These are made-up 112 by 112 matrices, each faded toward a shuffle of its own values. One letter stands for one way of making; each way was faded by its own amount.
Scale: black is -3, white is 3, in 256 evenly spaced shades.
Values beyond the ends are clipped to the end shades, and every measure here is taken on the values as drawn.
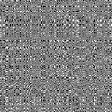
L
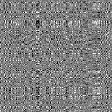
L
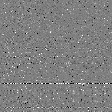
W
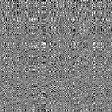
L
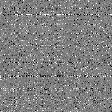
W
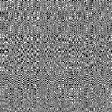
L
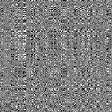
L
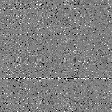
W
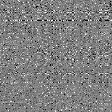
W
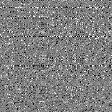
W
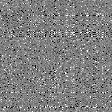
W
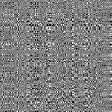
L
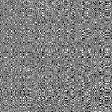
L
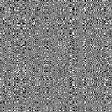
L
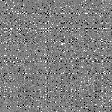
W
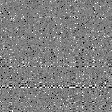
W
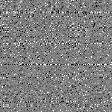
W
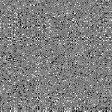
W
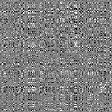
L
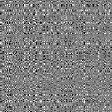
L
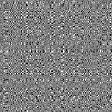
L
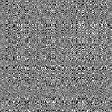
L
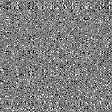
W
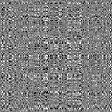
L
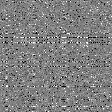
W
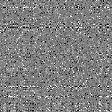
W
